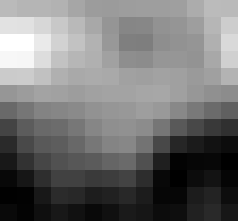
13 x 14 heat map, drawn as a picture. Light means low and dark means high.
Stripes: none. Slope: up to the bottom. Ninth with the lowest average: top left.
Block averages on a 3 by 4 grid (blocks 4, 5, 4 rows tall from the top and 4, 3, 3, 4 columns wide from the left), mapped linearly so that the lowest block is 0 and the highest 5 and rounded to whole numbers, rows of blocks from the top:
0121
2223
5445
